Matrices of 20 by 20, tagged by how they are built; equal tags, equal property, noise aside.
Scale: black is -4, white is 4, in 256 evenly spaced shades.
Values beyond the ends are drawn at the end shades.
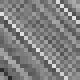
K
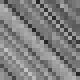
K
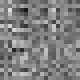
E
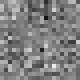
E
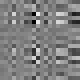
E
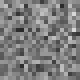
E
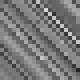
K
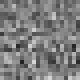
E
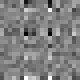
E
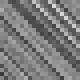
K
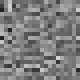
E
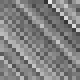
K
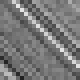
K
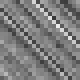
K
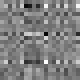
E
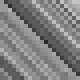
K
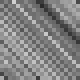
K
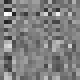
E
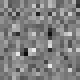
E
